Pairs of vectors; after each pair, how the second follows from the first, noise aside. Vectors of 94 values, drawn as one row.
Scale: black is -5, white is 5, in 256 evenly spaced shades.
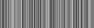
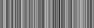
reversed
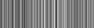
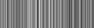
reversed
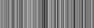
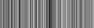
reversed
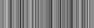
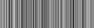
reversed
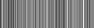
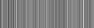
shrunk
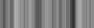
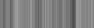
shrunk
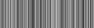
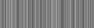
shrunk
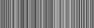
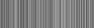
shrunk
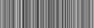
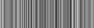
reversed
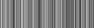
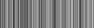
reversed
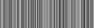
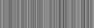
shrunk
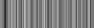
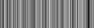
reversed
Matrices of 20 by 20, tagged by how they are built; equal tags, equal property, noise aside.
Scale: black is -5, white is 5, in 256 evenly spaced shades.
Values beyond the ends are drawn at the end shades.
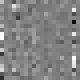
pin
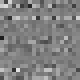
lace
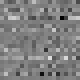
lace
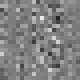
pin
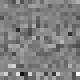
lace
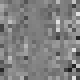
pin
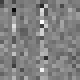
pin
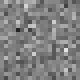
pin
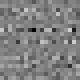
lace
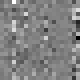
pin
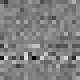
lace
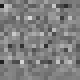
lace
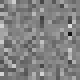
pin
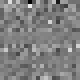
lace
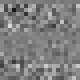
lace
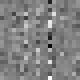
pin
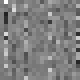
pin
